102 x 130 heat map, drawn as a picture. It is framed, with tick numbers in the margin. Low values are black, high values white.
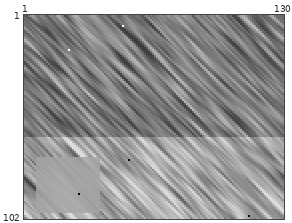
Five lone cells stand out: two far higher and three far lower than their neighbours. An odd patch, calmer than its surroundings, sits in the bottom left. The bottom part is higher, past a seam about 60% of the way down. The ninth with the highest average is the bottom middle.
